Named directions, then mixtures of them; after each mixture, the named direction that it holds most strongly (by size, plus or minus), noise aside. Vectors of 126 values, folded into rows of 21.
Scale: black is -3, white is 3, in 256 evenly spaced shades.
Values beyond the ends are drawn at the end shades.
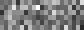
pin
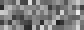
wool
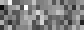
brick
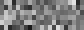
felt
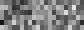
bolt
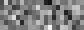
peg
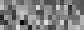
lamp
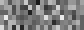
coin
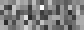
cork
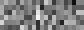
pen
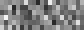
coin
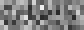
cork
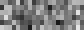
wool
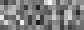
peg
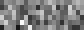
lamp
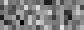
peg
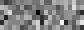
pen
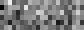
brick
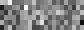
brick
